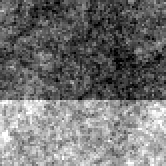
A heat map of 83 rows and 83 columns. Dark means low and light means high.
Grain: blotchy. Seam: horizontal, 60% of the way down, the bottom part higher. Stripes: none.
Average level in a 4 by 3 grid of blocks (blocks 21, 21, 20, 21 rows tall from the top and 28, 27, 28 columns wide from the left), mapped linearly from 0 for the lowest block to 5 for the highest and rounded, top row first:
1 0 1 | 1 0 0 | 4 3 3 | 5 5 5
